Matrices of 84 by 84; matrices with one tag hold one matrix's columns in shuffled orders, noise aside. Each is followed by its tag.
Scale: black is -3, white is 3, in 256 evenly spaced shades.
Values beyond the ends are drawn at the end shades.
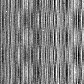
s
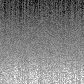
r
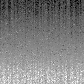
r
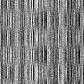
s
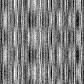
s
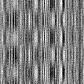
s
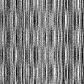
s
